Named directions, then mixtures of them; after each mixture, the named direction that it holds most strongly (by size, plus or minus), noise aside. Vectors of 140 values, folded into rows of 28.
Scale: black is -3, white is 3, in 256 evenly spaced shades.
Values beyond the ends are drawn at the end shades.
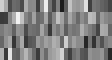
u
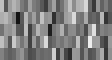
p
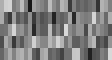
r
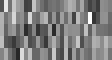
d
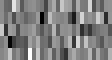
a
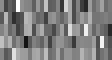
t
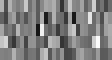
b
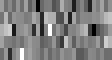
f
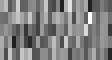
u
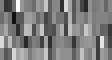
t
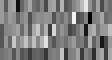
t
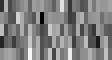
p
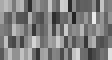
r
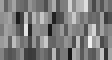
p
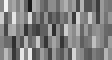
d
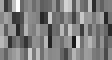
a
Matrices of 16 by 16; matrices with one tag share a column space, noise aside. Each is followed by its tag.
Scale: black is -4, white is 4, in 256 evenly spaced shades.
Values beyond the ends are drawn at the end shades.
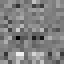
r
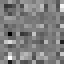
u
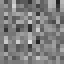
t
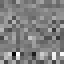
r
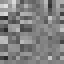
t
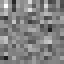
t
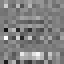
r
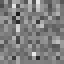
t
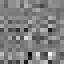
r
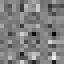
u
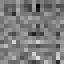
u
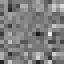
u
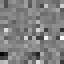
r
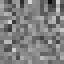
t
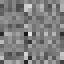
u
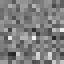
r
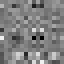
r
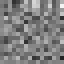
t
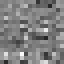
r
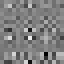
r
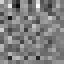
t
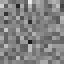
t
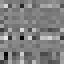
r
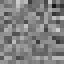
t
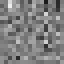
t
